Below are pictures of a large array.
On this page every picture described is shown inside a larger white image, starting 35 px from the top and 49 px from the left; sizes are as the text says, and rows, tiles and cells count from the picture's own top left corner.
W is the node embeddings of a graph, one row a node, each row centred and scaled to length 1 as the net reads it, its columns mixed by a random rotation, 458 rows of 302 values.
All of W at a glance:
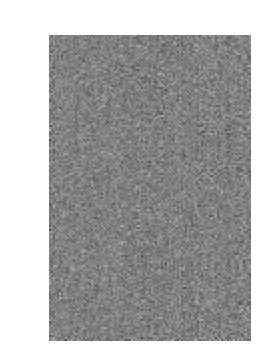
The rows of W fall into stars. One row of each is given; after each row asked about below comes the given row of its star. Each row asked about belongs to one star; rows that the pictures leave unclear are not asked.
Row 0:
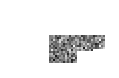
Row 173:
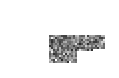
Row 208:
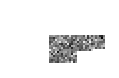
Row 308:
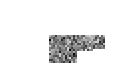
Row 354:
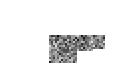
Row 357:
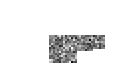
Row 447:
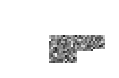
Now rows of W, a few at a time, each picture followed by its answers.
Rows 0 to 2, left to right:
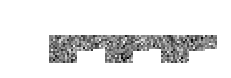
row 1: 308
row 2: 354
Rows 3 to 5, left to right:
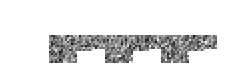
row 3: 208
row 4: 447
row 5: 208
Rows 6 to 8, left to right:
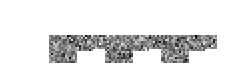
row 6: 354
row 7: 308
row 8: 0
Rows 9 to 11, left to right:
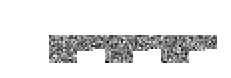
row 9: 357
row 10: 208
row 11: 308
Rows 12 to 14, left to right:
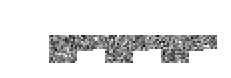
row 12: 0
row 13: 208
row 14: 208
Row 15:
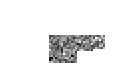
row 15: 0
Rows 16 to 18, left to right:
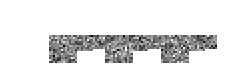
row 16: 447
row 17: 354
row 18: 357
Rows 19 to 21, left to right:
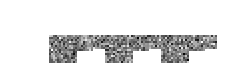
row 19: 308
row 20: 447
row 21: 354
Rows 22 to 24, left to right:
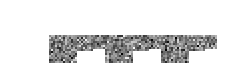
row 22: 308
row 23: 173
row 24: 308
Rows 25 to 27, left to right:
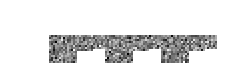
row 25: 0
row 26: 0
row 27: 208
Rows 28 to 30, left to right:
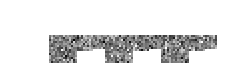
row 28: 308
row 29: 357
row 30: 354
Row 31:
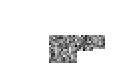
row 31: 354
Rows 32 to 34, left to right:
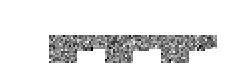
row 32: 447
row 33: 0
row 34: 447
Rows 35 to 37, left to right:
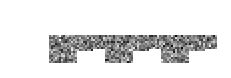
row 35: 357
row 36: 0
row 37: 357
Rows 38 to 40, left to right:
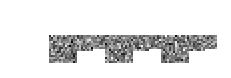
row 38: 308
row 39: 173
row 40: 357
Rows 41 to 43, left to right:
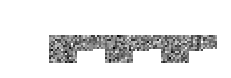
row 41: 447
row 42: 173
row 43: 208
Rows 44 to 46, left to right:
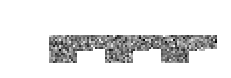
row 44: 208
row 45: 173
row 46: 308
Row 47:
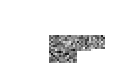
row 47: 208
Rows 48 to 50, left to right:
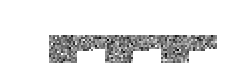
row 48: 357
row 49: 0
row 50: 173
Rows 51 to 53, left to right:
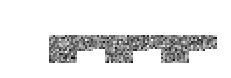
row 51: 308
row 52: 208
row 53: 173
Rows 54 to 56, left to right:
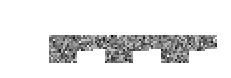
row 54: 308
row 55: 208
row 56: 447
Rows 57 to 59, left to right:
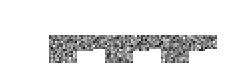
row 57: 173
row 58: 357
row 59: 173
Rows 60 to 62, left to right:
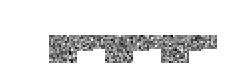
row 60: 357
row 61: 0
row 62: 354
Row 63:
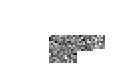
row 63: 354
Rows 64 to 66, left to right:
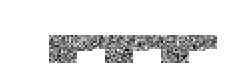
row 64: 308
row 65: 308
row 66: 308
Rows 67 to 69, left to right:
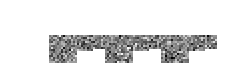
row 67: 357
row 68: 357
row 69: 173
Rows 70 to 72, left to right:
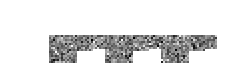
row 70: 208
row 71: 308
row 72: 173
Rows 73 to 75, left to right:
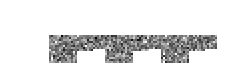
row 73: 173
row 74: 354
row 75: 173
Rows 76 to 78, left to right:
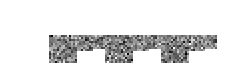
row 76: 173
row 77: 0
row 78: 308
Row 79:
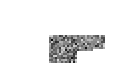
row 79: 308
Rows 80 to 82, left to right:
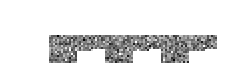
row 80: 354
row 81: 357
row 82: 173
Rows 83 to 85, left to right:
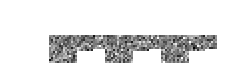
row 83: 0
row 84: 0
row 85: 173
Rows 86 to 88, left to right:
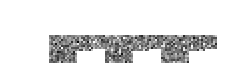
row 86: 208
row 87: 208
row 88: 357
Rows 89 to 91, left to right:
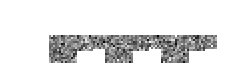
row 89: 308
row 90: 208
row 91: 0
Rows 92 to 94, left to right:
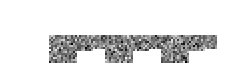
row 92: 208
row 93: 173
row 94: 208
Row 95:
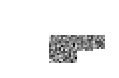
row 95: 447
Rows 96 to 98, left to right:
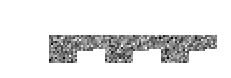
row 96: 0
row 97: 308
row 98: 0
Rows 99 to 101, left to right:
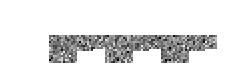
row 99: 0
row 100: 173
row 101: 447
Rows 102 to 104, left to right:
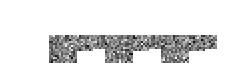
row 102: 208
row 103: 308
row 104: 447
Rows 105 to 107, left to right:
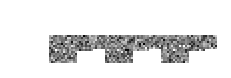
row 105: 208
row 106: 308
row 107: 447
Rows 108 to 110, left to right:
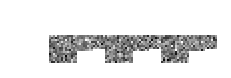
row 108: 308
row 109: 357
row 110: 208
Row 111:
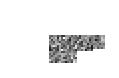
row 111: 447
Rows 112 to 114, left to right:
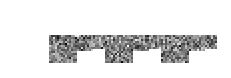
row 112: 354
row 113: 447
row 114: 308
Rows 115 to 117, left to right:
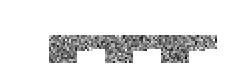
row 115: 308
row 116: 354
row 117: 308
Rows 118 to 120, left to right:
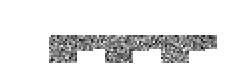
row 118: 354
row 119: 308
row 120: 357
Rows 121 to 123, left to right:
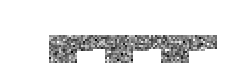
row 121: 173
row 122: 173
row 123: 208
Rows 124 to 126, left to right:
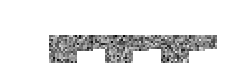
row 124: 447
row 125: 354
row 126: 308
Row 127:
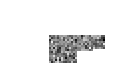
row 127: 308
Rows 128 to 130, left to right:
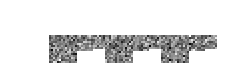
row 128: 354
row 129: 357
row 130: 447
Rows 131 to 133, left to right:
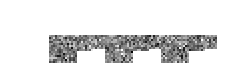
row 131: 208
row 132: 447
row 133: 208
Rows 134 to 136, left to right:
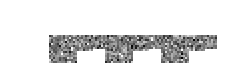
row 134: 357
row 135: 354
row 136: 354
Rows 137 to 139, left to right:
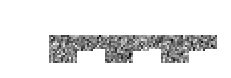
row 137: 173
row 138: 308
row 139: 173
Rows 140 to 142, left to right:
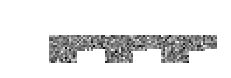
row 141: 208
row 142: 208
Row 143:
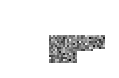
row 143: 308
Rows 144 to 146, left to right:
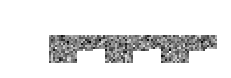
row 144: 173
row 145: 447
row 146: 447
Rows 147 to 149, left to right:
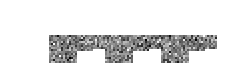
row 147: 354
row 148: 357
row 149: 354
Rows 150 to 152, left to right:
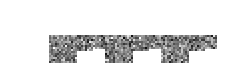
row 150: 208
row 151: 447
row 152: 354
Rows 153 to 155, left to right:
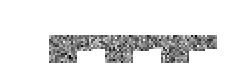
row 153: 208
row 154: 447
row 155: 173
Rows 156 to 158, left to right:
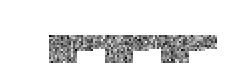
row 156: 447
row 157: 354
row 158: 308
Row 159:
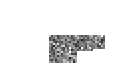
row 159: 354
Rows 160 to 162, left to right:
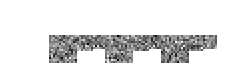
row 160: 173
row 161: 173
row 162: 208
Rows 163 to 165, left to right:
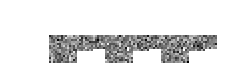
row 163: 173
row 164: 357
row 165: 357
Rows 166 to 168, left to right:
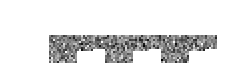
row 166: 173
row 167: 354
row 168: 0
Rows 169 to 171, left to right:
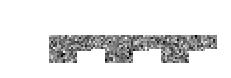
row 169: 208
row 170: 308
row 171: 208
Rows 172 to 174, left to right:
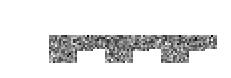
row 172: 173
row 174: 354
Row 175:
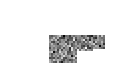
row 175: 357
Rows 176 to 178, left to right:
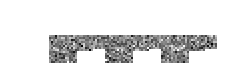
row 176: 208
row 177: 447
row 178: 447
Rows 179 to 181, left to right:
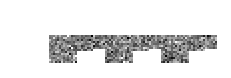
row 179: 357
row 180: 208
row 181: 208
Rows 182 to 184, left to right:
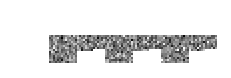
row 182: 173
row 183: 357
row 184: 357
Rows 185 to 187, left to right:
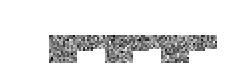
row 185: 0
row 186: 354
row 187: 357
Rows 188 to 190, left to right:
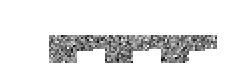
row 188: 173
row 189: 308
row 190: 0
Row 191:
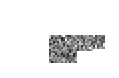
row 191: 308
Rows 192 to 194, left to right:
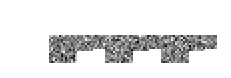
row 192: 308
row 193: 447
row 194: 208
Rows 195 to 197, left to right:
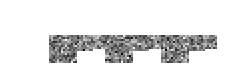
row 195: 308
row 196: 0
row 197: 173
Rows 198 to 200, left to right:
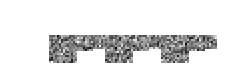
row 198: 0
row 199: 308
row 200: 447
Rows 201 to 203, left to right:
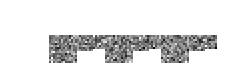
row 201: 173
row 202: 447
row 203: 173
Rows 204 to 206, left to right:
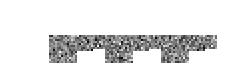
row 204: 173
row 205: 357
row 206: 0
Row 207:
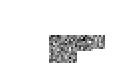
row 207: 354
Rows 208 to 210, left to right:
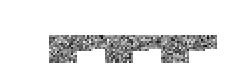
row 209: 308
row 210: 357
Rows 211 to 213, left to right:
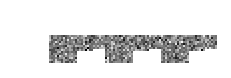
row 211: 447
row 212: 173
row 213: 208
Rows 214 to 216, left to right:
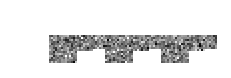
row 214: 0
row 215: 447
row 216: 208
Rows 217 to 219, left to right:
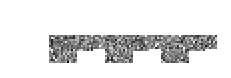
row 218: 354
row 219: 357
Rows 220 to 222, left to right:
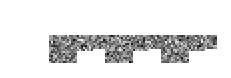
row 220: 308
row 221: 208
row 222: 208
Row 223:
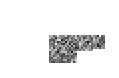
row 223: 308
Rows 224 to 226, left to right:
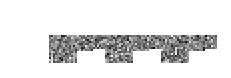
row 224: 173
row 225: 357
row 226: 0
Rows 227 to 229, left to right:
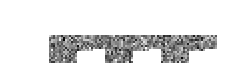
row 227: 308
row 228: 308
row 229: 354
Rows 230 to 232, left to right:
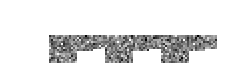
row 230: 0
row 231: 357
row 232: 354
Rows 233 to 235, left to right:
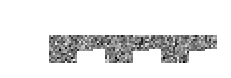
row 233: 308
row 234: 173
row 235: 0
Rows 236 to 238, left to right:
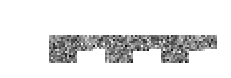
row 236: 308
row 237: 173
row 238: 308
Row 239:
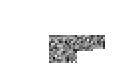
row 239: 447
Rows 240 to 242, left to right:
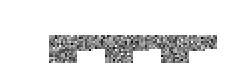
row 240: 208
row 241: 447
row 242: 308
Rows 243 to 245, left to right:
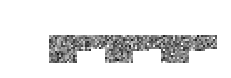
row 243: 208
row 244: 173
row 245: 0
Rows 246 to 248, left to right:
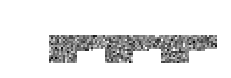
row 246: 0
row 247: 308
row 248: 447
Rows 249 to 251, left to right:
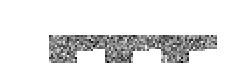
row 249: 357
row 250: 308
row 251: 354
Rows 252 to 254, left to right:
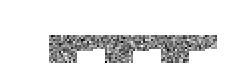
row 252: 354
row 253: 173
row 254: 0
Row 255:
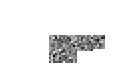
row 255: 173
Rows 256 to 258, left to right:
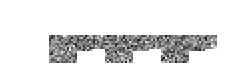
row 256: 354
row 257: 354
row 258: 0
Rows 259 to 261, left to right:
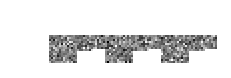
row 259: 208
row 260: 208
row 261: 354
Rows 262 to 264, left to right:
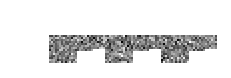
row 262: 447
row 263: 357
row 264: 0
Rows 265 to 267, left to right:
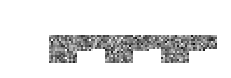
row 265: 208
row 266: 447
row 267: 173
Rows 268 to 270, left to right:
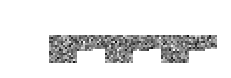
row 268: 208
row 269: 447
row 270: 447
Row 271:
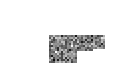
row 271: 447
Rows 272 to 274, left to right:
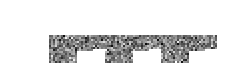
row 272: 173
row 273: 208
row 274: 354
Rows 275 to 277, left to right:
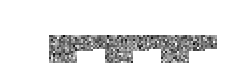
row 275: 173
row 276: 357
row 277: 357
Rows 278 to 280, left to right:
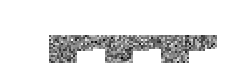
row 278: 308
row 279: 308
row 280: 447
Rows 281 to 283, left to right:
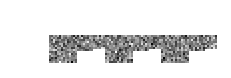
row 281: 0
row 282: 173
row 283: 0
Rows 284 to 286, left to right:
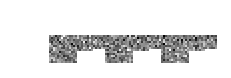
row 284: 208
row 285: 357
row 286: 354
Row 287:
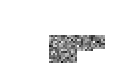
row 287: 447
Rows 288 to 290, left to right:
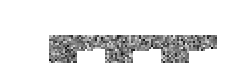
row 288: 308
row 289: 173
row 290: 208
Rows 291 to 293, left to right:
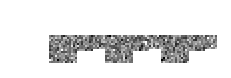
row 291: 447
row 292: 354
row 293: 0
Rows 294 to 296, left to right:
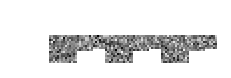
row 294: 308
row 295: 308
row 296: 357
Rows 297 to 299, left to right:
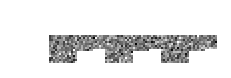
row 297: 0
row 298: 173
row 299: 308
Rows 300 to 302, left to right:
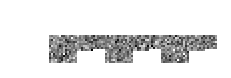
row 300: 173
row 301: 173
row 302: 447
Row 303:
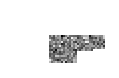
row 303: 447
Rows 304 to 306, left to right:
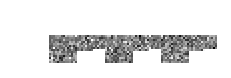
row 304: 173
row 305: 208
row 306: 354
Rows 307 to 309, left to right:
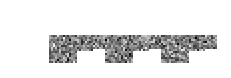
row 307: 447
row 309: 357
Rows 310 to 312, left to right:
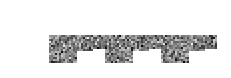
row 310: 357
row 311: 357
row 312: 357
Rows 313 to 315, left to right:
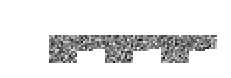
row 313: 208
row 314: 354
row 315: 0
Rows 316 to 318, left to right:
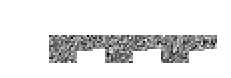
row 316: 357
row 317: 208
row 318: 308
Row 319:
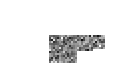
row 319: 0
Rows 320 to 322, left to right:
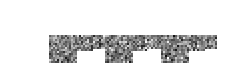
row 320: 447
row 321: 208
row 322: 173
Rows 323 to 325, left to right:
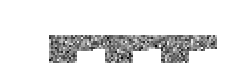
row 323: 0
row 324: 308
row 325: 308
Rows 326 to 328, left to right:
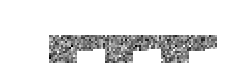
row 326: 357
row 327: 354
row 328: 447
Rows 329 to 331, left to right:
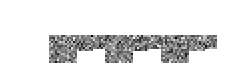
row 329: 357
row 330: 354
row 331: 308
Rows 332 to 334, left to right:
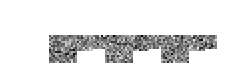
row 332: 308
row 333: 354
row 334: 357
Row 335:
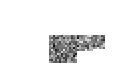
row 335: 308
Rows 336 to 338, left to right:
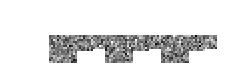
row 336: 0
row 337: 447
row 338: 208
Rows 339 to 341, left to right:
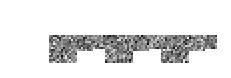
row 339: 354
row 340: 354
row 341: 308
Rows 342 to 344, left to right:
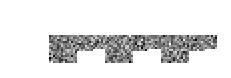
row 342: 173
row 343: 208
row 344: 354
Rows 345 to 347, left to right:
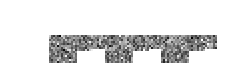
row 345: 354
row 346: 208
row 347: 208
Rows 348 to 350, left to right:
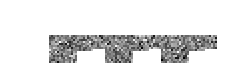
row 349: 308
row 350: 308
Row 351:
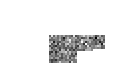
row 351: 308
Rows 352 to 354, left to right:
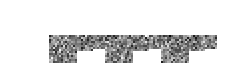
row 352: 173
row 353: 354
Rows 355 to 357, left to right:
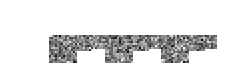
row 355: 208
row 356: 0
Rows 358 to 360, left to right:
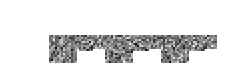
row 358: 0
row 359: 173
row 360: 0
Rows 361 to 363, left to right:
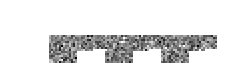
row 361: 357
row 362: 208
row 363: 208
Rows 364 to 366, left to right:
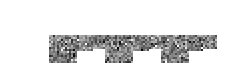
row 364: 308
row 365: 0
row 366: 208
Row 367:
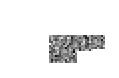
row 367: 208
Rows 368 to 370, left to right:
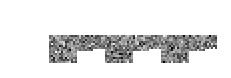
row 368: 357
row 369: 308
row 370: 308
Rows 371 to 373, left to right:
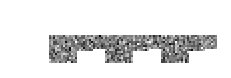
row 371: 357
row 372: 208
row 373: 208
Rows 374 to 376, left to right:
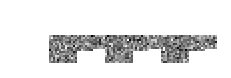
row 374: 447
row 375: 354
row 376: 308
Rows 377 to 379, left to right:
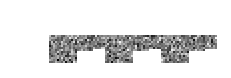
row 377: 447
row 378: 357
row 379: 447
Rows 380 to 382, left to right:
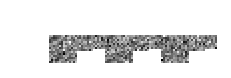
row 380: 208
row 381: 208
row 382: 308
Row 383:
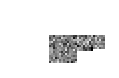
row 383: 0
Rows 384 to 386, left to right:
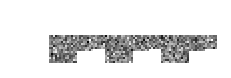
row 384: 208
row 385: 173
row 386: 354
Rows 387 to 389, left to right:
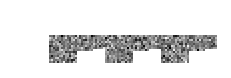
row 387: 447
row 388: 354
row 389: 447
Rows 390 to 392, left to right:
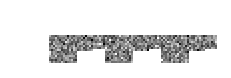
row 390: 354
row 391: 0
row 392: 447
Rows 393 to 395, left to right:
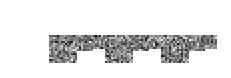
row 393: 354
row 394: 447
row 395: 447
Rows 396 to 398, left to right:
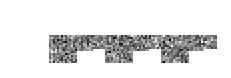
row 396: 173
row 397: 0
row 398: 208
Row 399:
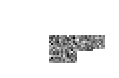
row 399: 0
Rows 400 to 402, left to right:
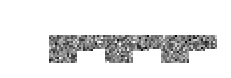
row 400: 0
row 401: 357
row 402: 357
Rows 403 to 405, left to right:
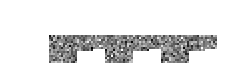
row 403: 0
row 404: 447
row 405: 354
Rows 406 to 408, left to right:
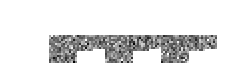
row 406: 308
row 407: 447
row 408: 354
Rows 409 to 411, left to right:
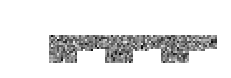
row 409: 173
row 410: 208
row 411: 308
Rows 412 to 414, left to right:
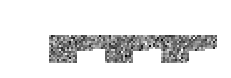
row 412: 354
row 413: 308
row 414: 354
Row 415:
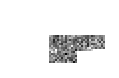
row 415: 208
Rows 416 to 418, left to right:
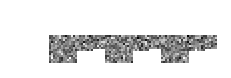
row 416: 173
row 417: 357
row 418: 447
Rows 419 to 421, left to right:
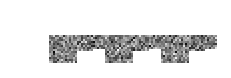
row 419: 357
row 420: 308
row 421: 447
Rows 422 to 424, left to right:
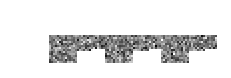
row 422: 208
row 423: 447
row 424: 357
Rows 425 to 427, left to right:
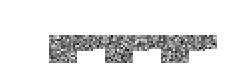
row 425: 447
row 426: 308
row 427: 447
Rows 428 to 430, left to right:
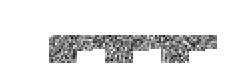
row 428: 308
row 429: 354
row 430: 173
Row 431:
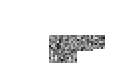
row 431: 173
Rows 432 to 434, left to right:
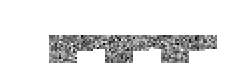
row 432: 357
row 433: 308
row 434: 354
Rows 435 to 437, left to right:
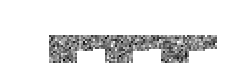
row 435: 357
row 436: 173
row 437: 308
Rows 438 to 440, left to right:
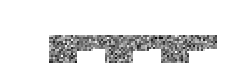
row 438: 208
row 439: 173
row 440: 208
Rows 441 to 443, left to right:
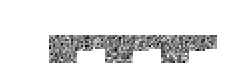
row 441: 208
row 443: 447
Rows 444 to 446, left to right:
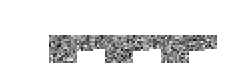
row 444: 173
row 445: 308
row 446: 354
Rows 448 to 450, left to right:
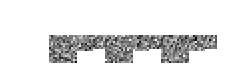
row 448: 357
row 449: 357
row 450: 354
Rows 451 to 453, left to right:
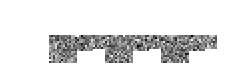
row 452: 357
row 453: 308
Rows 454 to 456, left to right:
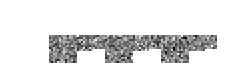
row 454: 208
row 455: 308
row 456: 0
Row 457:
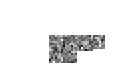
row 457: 0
